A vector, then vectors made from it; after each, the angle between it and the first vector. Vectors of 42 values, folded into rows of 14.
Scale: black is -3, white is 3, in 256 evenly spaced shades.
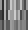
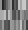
orthogonal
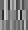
partly aligned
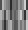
partly opposed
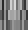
nearly parallel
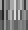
nearly parallel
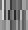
nearly opposite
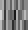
partly opposed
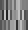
partly aligned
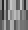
nearly parallel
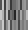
nearly opposite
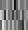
partly opposed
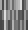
partly aligned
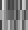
partly opposed
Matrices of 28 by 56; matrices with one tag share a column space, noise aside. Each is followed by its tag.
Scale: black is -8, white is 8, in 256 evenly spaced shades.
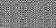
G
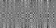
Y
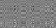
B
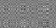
B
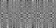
Y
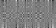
Y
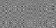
B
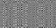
G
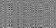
G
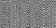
G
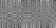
Y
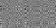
B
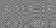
B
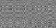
B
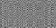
G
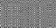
G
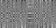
Y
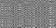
G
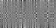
Y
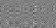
B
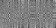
Y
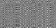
G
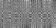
Y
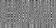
Y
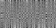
Y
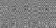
B
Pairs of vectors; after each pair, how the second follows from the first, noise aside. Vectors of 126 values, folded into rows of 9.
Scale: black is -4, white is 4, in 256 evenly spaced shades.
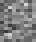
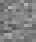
shrunk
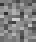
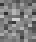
copied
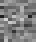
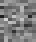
copied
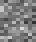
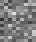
reversed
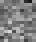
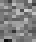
reversed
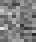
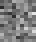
reversed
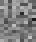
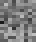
reversed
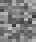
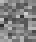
reversed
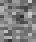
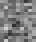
reversed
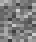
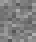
shrunk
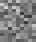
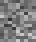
reversed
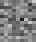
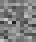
reversed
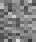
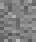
shrunk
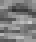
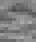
shrunk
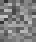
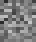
copied
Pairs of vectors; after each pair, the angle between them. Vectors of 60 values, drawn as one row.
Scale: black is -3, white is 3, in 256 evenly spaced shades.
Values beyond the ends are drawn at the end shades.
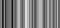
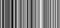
partly aligned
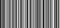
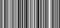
orthogonal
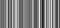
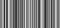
partly opposed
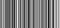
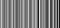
partly opposed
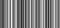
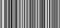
nearly opposite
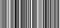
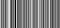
partly aligned
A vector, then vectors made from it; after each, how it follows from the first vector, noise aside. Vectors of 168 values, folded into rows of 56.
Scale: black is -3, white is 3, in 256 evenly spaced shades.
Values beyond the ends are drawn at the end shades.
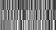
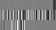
partly zeroed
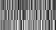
copied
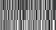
copied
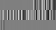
partly zeroed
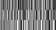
copied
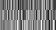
copied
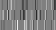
partly zeroed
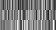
copied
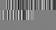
partly zeroed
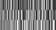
copied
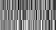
copied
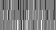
partly zeroed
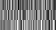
copied
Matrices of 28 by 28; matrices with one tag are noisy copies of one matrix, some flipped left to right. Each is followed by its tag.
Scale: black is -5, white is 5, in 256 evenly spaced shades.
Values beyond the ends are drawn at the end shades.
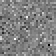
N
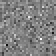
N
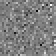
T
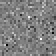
N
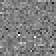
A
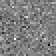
N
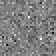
N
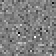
A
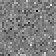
T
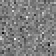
N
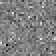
N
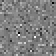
A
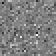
A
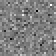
T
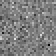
N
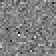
A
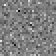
T
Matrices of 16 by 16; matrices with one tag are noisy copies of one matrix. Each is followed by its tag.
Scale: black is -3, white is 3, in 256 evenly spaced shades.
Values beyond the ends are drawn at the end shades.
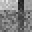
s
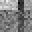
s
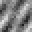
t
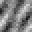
t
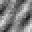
t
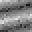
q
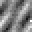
t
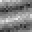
q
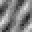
t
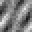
t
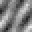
t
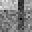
s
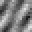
t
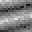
q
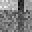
s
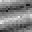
q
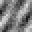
t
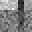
s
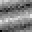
q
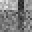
s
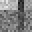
s
